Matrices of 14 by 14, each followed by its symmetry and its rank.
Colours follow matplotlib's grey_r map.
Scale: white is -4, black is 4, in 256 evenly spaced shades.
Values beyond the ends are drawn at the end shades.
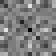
symmetric, rank three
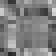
antisymmetric, rank two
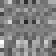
neither, rank two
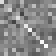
symmetric, full rank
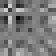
symmetric, rank two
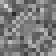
symmetric, full rank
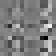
neither, rank two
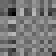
symmetric, rank two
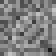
symmetric, full rank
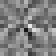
antisymmetric, rank two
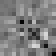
symmetric, rank three
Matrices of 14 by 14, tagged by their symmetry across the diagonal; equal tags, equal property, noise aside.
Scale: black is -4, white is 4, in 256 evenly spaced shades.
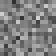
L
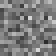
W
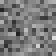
W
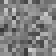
W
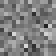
L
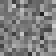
W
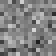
W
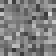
L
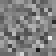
L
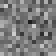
W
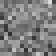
W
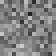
W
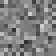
L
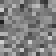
W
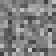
L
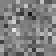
L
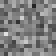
L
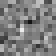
L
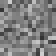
L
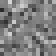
L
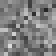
L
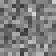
W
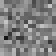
W
